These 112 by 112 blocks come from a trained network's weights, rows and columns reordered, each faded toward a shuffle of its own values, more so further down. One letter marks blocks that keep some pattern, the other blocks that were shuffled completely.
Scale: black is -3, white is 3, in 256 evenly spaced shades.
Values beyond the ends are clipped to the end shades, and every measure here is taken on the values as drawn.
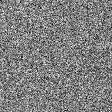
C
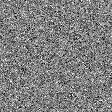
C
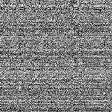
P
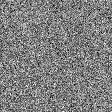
C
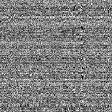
P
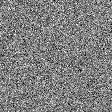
C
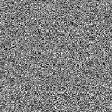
P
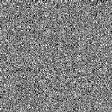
P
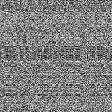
P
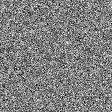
C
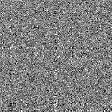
P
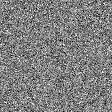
C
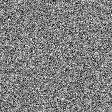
C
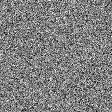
C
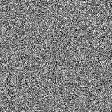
P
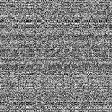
P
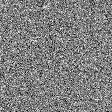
C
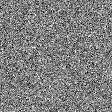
C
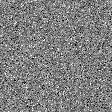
C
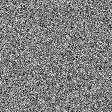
C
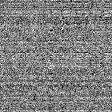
P
